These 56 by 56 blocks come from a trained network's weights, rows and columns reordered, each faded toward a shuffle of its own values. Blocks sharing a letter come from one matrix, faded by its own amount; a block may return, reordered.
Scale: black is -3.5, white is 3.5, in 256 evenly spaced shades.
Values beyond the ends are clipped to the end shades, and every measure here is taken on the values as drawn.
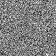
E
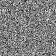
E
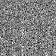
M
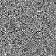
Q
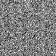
M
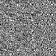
Q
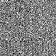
M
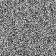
E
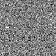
Q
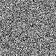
E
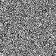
E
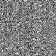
M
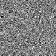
Q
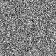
E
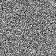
E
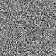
Q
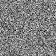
E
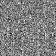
M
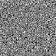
Q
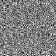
Q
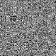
Q
